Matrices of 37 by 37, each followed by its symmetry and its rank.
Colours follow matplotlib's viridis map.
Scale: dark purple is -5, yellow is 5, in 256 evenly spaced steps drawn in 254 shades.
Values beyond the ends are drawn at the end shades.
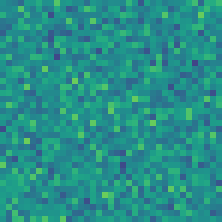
neither, full rank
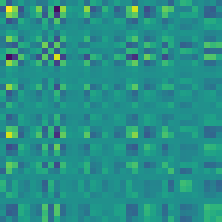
symmetric, rank two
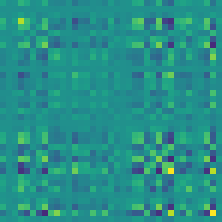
symmetric, rank two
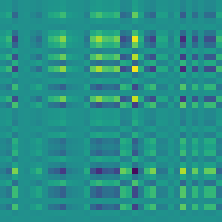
neither, rank one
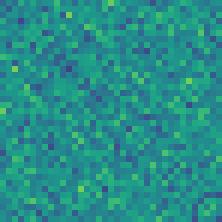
symmetric, full rank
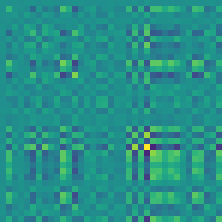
symmetric, rank two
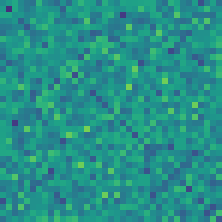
symmetric, full rank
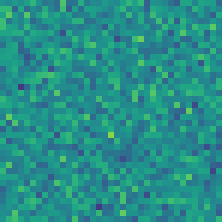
neither, full rank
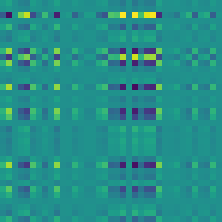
neither, rank one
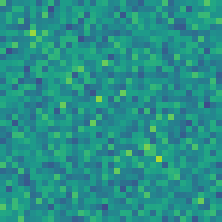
symmetric, full rank
